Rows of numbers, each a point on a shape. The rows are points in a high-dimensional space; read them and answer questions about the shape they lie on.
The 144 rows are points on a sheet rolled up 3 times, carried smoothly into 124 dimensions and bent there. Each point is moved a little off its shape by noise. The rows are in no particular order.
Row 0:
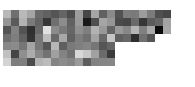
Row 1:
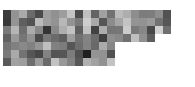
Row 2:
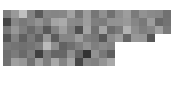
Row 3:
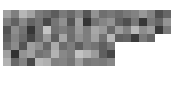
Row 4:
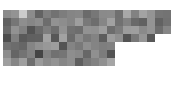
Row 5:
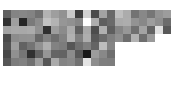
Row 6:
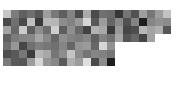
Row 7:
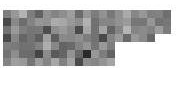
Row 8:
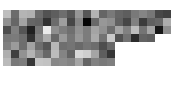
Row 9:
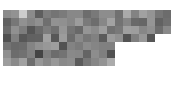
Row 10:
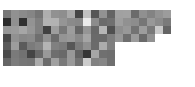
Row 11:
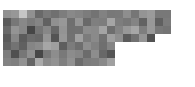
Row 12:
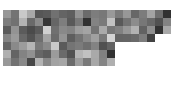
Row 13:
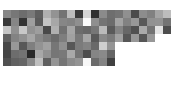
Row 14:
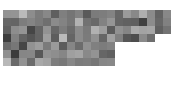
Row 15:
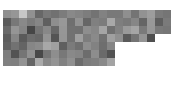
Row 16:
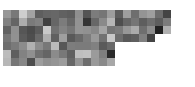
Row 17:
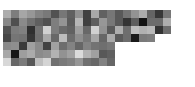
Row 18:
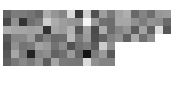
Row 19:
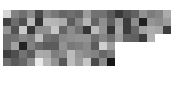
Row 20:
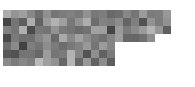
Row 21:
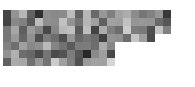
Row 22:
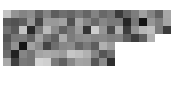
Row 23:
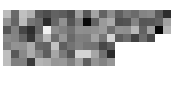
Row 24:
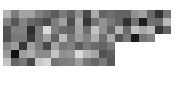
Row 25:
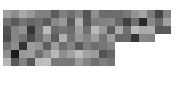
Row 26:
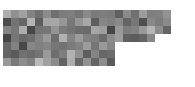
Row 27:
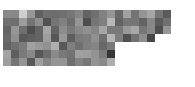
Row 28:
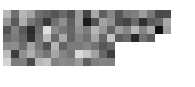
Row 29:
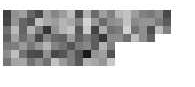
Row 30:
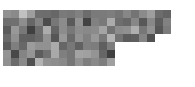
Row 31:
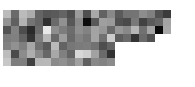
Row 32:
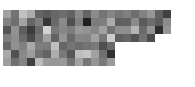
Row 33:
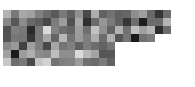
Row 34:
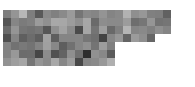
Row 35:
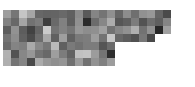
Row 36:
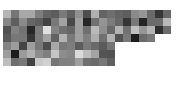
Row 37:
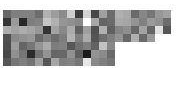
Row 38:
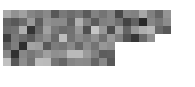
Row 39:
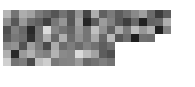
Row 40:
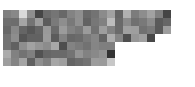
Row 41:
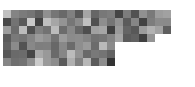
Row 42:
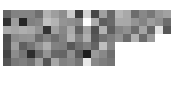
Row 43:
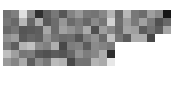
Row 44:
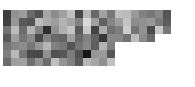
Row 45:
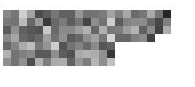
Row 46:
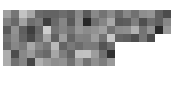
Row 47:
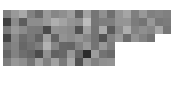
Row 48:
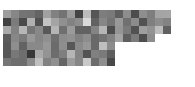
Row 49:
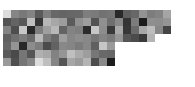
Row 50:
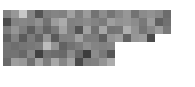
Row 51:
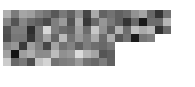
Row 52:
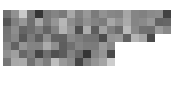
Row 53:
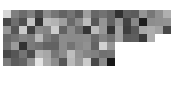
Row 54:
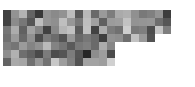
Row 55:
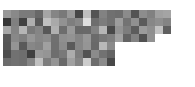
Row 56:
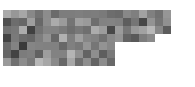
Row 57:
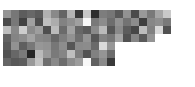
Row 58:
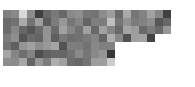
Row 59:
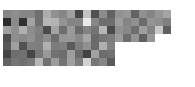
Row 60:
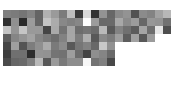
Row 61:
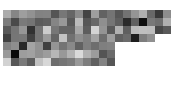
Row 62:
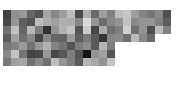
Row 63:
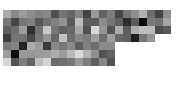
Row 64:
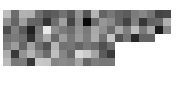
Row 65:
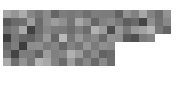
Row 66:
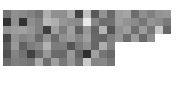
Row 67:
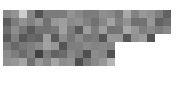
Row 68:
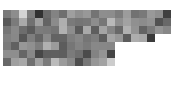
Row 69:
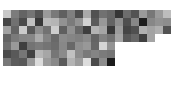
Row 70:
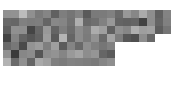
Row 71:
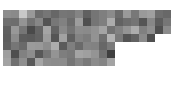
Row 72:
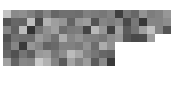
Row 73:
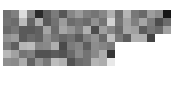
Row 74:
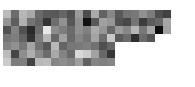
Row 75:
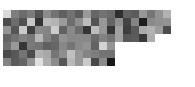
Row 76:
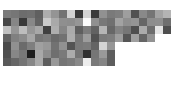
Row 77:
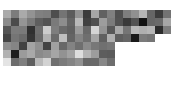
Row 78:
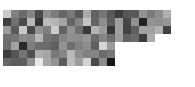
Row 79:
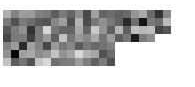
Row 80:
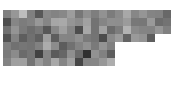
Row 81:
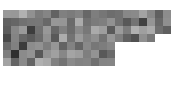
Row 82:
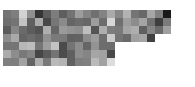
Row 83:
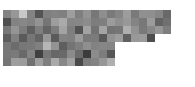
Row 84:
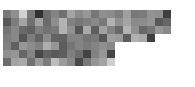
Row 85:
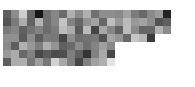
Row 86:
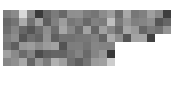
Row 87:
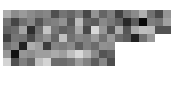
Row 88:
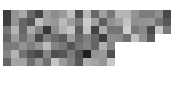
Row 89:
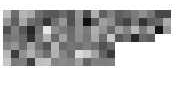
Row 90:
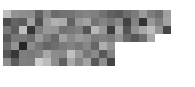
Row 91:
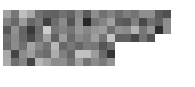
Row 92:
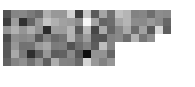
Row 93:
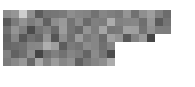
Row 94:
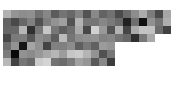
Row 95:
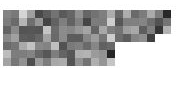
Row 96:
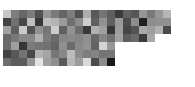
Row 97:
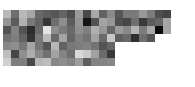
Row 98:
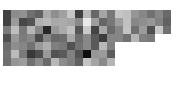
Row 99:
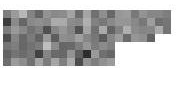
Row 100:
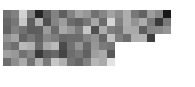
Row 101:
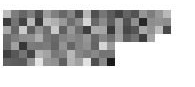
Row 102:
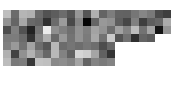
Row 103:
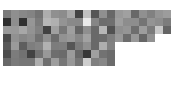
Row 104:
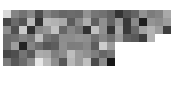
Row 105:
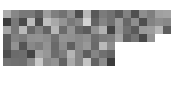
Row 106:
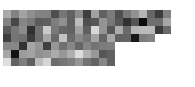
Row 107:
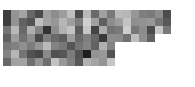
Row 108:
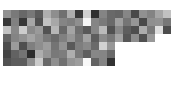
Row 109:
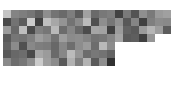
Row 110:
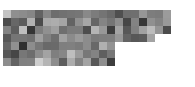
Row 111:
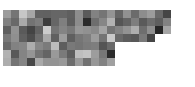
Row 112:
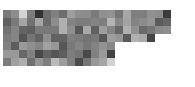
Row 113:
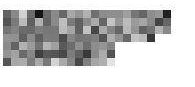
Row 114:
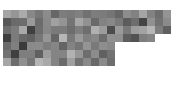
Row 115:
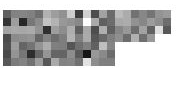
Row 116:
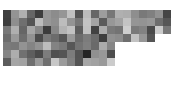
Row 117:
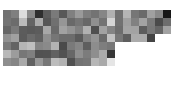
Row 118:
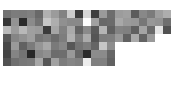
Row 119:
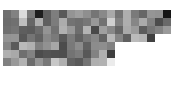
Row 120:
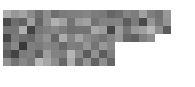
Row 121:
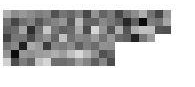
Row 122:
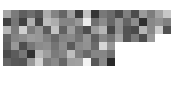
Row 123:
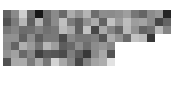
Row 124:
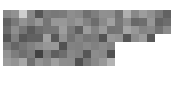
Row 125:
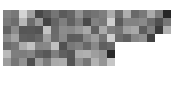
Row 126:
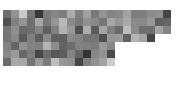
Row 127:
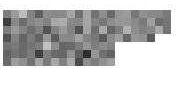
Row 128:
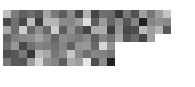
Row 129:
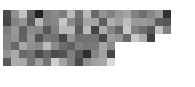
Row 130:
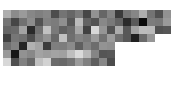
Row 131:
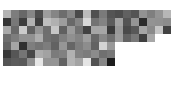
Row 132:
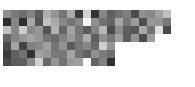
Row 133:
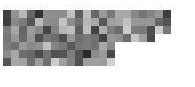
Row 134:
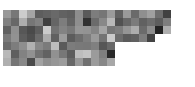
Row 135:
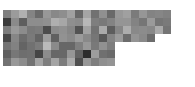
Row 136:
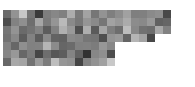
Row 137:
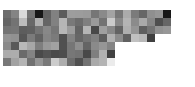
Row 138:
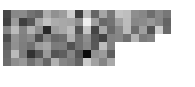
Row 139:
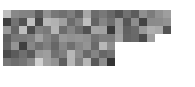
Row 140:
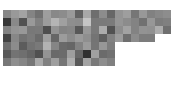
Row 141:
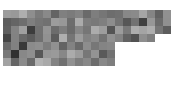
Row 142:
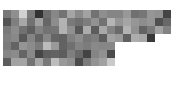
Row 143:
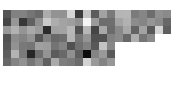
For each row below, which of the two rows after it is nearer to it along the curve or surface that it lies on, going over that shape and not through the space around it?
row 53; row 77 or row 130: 130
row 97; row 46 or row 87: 87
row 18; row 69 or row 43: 69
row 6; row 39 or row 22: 22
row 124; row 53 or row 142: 142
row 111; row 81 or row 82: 82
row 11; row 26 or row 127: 127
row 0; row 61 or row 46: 61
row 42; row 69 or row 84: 69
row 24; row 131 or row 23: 23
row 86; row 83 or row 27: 27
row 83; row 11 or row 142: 11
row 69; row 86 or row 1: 1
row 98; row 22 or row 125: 125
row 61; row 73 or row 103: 73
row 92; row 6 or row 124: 6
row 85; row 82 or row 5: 82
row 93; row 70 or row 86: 70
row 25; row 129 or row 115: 129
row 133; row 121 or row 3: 3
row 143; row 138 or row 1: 138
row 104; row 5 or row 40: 5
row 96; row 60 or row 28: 60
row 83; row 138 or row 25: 25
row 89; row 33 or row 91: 33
